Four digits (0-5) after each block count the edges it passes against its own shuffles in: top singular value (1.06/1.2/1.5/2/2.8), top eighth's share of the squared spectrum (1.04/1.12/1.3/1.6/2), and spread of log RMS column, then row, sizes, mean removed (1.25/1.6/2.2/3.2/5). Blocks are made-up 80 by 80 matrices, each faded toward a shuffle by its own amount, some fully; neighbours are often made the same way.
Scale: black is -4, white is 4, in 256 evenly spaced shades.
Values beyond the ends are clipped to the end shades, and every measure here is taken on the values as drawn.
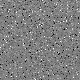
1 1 0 0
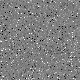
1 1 0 1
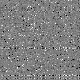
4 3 1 2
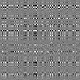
5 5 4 4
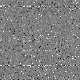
4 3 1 1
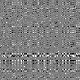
5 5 3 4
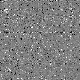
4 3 1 1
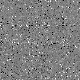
2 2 1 1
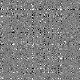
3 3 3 3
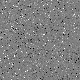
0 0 0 0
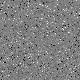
0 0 0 0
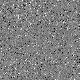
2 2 0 1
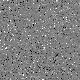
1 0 0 0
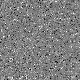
2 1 0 1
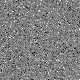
1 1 0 0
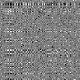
5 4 3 3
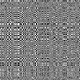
5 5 4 4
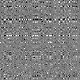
5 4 2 3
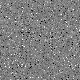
2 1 0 0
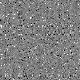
3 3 1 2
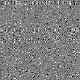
4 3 2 2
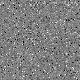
2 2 0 0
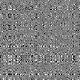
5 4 2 3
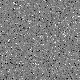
0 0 0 0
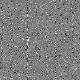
3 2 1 0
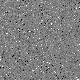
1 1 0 0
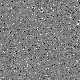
0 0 0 0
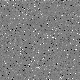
1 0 0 0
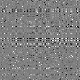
5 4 2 3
